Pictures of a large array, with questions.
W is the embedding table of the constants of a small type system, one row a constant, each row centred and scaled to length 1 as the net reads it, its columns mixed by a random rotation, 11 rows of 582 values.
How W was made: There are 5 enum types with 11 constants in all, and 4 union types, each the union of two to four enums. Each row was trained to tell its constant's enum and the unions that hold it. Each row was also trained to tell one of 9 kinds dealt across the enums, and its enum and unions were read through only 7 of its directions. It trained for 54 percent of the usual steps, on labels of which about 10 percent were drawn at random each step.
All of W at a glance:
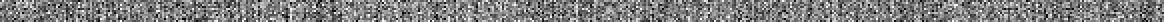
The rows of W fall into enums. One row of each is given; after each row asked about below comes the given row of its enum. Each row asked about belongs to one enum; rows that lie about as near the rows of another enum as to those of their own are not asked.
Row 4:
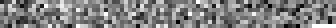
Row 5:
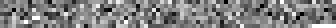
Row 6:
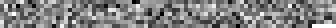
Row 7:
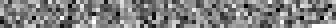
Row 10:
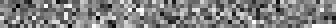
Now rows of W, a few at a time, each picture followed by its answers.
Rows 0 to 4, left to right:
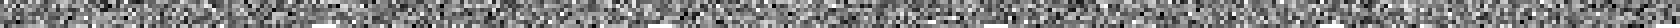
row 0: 7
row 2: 10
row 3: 5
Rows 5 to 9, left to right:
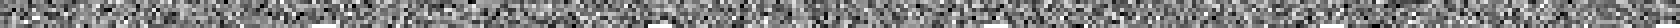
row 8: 4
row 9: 5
